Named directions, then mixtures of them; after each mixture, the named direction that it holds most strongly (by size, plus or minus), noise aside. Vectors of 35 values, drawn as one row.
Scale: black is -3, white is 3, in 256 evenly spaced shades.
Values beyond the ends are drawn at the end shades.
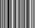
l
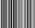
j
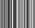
l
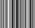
l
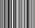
l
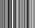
l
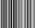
j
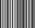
j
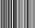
j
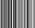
j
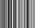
l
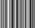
l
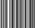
l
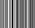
l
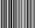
j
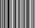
l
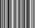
l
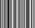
l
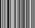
l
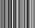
l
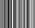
l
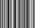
l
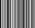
j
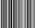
j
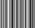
l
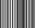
j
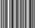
l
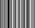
l
